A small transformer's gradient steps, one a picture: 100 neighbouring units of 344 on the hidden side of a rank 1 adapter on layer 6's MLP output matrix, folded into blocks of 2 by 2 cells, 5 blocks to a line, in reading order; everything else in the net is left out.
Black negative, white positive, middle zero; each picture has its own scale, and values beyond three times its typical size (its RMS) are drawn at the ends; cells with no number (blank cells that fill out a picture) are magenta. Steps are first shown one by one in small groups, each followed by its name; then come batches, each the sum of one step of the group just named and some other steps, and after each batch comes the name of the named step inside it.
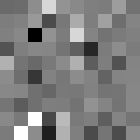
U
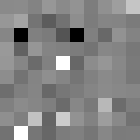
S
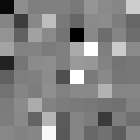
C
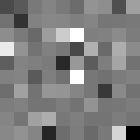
C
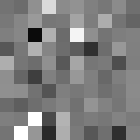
U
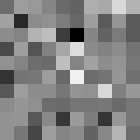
C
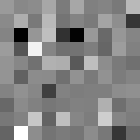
S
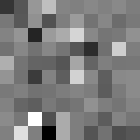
U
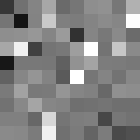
C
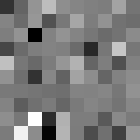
U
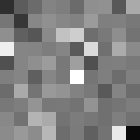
C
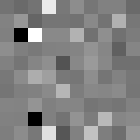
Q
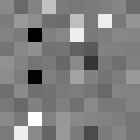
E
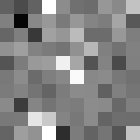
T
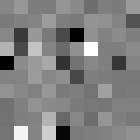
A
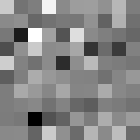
Q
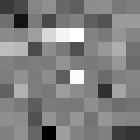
Q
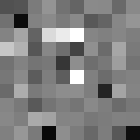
T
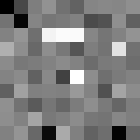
T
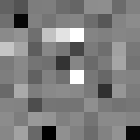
A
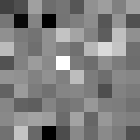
A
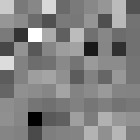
Q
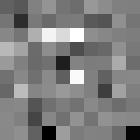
Q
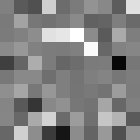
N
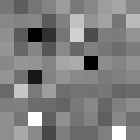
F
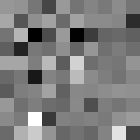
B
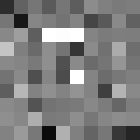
B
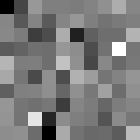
F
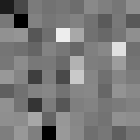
B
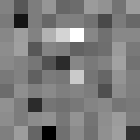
N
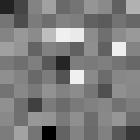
N
